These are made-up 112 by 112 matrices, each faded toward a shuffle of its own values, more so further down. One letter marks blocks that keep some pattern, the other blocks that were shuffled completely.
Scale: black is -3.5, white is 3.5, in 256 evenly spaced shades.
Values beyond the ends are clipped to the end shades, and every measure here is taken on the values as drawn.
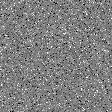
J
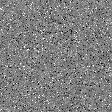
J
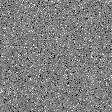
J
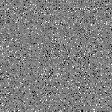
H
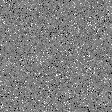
J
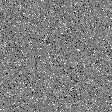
J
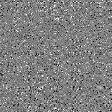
H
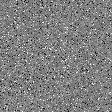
J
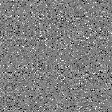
H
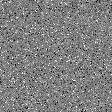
J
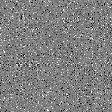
H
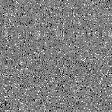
H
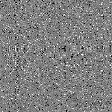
H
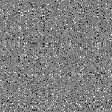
H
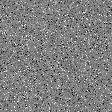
J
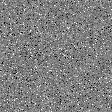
J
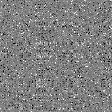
H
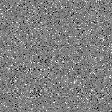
H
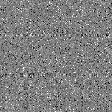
H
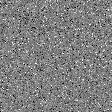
J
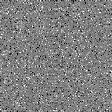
H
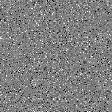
H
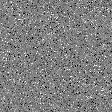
J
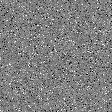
J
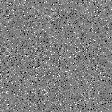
H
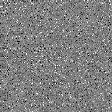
H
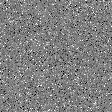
J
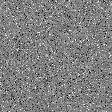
J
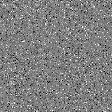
H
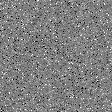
J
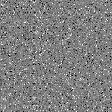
H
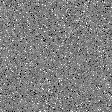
J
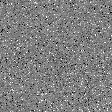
J
